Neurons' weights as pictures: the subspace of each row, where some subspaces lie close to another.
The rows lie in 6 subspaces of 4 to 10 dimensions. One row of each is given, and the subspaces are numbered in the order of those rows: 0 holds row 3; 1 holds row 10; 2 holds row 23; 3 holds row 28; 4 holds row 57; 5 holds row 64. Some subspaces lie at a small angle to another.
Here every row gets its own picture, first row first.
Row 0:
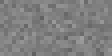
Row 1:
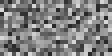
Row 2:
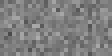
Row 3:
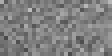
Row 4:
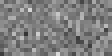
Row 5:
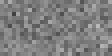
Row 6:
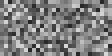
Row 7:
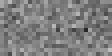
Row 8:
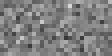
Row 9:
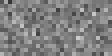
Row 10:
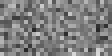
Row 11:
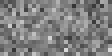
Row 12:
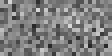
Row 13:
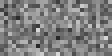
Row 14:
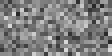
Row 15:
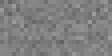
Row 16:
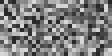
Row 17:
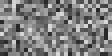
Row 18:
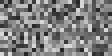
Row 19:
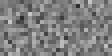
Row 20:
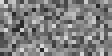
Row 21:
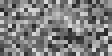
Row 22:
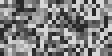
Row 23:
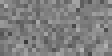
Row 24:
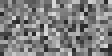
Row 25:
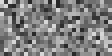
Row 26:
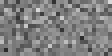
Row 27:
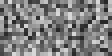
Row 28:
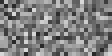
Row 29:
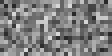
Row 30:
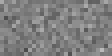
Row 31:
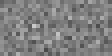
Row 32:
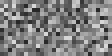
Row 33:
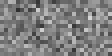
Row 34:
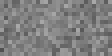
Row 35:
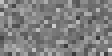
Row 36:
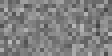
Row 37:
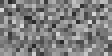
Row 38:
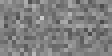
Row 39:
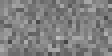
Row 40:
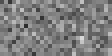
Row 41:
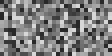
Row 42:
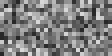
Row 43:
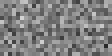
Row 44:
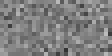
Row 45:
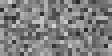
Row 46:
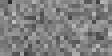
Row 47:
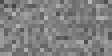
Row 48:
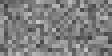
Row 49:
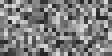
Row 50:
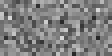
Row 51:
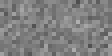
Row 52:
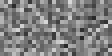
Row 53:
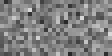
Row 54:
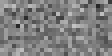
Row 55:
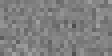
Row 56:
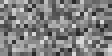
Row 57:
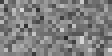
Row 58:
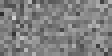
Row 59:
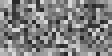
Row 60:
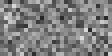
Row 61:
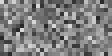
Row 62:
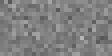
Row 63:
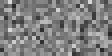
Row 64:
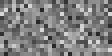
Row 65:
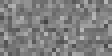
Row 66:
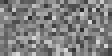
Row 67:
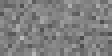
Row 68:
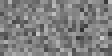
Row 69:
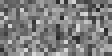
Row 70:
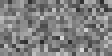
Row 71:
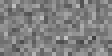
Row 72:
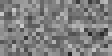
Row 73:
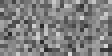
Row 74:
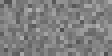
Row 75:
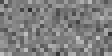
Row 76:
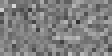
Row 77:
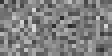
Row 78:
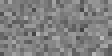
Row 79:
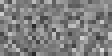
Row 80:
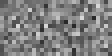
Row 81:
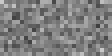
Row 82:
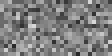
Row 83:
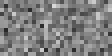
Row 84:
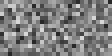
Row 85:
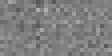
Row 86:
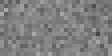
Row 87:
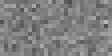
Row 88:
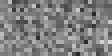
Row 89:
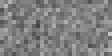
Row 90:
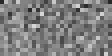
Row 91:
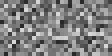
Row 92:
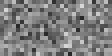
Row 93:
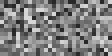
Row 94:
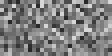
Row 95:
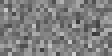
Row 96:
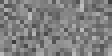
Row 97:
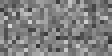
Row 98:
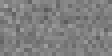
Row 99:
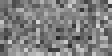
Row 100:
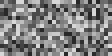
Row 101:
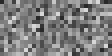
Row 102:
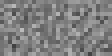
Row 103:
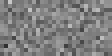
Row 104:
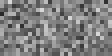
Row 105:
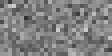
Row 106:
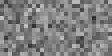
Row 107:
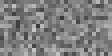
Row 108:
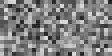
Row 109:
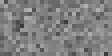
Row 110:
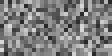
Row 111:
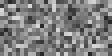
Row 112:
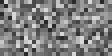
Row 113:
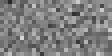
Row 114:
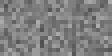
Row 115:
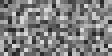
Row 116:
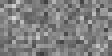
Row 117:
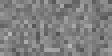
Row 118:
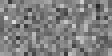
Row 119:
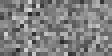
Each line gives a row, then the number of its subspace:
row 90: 0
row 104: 5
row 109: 0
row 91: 1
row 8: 1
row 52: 1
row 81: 4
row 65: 1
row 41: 4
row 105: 4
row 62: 1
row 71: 4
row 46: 0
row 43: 1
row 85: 5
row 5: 2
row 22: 5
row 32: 2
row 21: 3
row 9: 3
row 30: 0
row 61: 4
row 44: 2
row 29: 3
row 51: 5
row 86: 5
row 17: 2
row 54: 0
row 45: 0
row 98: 1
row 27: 0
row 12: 5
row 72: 0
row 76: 0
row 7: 4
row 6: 2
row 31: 2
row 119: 1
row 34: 5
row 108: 5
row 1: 4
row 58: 1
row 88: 1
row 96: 5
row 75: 3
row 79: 4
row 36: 5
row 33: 5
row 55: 5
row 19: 1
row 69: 2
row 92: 5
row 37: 0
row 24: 3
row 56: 4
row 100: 5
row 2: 2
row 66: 2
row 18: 2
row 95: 5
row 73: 2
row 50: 4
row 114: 5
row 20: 4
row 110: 5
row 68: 3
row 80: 0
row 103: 2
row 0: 4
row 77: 1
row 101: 0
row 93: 4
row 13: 2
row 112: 1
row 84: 1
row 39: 2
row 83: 5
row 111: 5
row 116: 3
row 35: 4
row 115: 1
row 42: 5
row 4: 3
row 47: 0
